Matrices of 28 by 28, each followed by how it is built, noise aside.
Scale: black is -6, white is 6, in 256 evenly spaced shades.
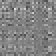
low rank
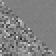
lower triangular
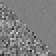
lower triangular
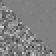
lower triangular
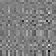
low rank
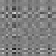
low rank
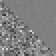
lower triangular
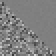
lower triangular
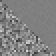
lower triangular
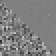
lower triangular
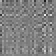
low rank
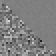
lower triangular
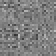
low rank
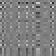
low rank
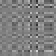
low rank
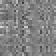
low rank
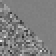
lower triangular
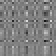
low rank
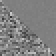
lower triangular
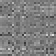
low rank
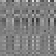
low rank
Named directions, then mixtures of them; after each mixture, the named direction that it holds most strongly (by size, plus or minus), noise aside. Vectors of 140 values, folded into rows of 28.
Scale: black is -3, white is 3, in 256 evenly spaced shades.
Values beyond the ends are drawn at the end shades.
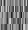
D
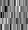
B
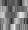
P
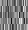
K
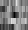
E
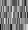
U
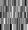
U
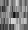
E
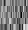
D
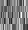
U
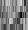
P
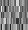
B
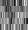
P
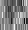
P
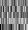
U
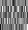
U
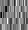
B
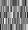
U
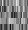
E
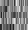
E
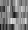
E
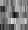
E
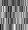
P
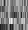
E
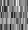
B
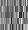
K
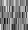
U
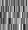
D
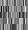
K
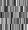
B
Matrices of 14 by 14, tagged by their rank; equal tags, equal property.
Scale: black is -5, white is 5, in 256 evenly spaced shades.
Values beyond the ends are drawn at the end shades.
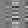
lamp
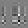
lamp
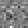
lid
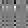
lamp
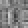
lid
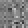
lid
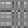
lamp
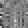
lid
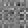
lid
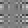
lamp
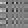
lamp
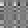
lamp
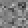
lid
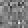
lid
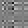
lamp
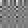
lamp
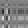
lamp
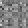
lid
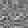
lid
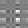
lamp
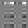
lamp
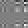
lamp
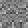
lid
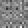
lid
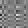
lamp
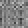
lid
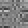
lid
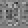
lid
